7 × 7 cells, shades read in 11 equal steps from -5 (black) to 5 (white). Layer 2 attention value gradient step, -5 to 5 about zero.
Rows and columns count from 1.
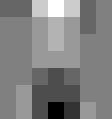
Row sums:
8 3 4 3 -4 -5 -8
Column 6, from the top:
-1 -1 0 0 0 0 1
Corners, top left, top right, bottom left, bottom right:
-1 0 0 0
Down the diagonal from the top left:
-1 0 1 1 -1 0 0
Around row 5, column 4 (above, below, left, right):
1 -2 -1 -1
